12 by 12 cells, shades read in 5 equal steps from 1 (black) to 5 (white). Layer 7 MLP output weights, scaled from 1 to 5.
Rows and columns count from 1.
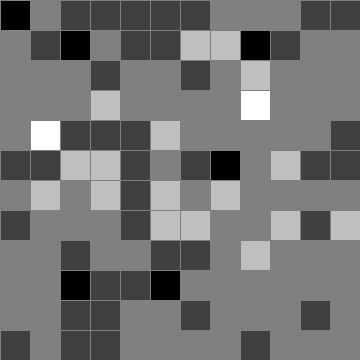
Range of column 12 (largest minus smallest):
2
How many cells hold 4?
17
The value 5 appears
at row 4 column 9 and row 5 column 2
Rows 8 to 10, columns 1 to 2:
2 3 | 3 3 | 3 3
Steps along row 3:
same same down up same down up up down same same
